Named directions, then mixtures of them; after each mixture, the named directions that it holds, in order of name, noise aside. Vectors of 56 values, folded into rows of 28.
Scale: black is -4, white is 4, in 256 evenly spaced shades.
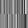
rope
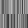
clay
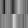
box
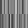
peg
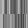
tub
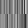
rope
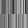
box, rope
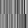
rope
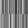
peg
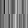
box, peg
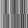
clay, tub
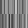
peg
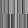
clay, peg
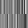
rope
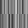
peg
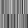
clay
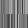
clay, peg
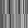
clay, tub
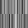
peg, rope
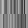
rope, tub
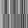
clay, tub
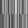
peg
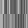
tub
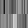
box, rope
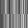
clay, tub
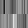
box, rope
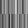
peg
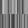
box, peg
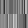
box, rope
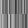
peg, rope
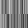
clay, tub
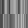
tub
